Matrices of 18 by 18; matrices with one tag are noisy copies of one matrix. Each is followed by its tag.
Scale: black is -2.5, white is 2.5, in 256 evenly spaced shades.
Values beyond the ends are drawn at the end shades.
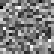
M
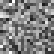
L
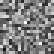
L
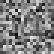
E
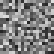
L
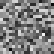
M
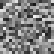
M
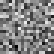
L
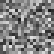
E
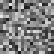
L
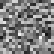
M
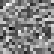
M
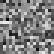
E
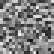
M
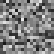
E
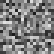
E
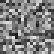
E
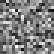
E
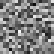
M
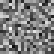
L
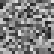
M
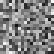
L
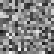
L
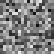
E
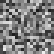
E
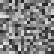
L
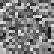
M
